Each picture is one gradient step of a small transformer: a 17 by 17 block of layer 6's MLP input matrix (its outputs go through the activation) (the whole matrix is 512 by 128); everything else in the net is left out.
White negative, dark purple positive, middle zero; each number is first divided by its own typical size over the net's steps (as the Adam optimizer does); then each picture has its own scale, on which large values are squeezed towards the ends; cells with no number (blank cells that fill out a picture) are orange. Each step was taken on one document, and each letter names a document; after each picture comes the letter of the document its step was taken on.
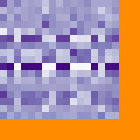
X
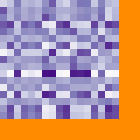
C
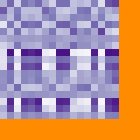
X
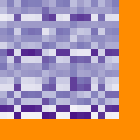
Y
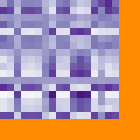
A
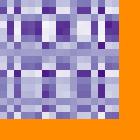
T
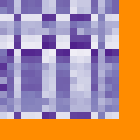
Y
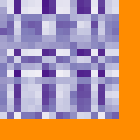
T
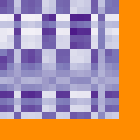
Y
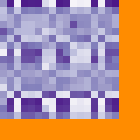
X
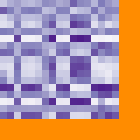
A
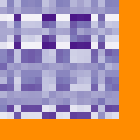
Y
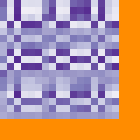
T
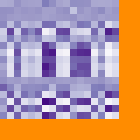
C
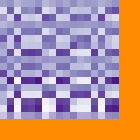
X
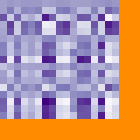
C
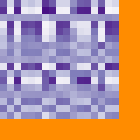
X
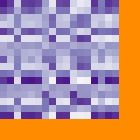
A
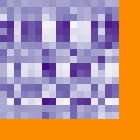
C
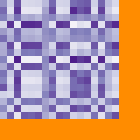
T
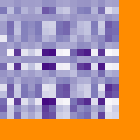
C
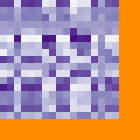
Y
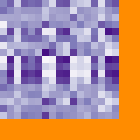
X
